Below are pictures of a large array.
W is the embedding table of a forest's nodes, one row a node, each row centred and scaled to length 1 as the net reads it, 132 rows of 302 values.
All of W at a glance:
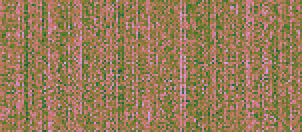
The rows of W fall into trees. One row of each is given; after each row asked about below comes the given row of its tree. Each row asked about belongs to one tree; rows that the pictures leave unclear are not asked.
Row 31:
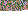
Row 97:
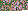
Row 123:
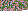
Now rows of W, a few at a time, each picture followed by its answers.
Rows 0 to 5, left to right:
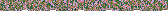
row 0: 31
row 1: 123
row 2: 97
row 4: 123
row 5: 123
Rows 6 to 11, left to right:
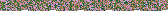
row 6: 31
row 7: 31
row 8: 123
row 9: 31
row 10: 123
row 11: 31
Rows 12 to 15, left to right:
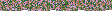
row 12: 31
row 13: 123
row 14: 97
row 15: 123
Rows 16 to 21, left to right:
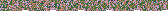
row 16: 97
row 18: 123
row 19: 123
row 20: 123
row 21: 31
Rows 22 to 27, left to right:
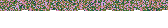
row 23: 97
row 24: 31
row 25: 97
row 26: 97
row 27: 97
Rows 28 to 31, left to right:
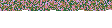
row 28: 123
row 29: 97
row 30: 123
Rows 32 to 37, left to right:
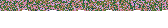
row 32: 123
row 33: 31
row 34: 123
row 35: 123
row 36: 31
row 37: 123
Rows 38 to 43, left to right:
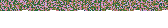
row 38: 123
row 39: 97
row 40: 31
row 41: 97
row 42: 97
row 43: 123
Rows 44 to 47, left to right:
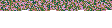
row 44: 31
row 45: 123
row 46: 31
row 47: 97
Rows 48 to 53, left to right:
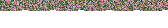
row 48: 97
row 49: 123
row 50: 97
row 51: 123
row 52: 31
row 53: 97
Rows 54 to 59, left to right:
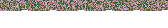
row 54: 123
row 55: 97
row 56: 123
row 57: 123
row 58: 31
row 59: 97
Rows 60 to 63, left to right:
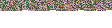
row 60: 123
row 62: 97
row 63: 97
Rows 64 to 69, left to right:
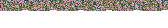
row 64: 123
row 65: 31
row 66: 123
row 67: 97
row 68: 31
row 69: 31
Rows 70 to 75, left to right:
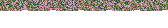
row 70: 31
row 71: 97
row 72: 97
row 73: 31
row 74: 123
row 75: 123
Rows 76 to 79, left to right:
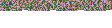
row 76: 97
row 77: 123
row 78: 123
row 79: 123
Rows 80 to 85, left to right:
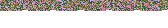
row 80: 31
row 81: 31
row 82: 31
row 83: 123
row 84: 123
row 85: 123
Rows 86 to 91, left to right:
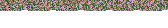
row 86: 31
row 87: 97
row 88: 31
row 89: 31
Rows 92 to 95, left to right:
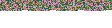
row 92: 31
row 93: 31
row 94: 97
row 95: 123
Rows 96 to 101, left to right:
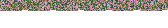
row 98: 97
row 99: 31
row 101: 123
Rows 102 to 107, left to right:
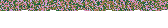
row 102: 123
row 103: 97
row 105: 123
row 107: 31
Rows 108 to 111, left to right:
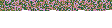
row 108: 97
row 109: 31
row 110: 97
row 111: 123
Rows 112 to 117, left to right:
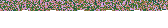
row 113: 97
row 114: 31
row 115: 97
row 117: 31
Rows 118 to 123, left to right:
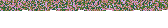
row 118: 97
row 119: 97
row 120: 97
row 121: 123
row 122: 123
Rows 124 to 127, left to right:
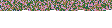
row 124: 123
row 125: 31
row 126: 31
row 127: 123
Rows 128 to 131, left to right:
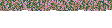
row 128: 31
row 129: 97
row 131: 123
